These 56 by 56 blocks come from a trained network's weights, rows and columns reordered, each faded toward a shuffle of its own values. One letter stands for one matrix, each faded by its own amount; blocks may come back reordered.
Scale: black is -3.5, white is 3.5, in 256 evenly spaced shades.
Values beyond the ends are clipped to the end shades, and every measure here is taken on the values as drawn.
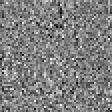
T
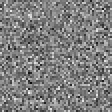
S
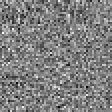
S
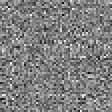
S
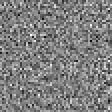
S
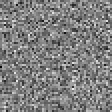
S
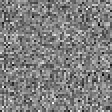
S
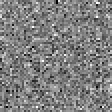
T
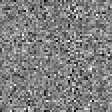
T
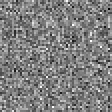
S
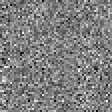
T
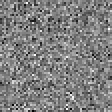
T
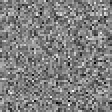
S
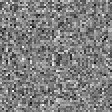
S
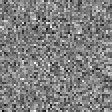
S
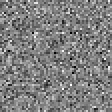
T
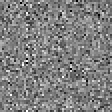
T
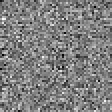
S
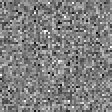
T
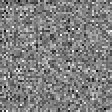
T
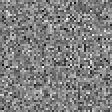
T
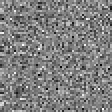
T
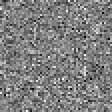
T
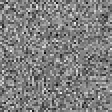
S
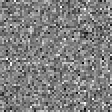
T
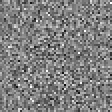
S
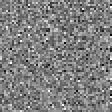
T
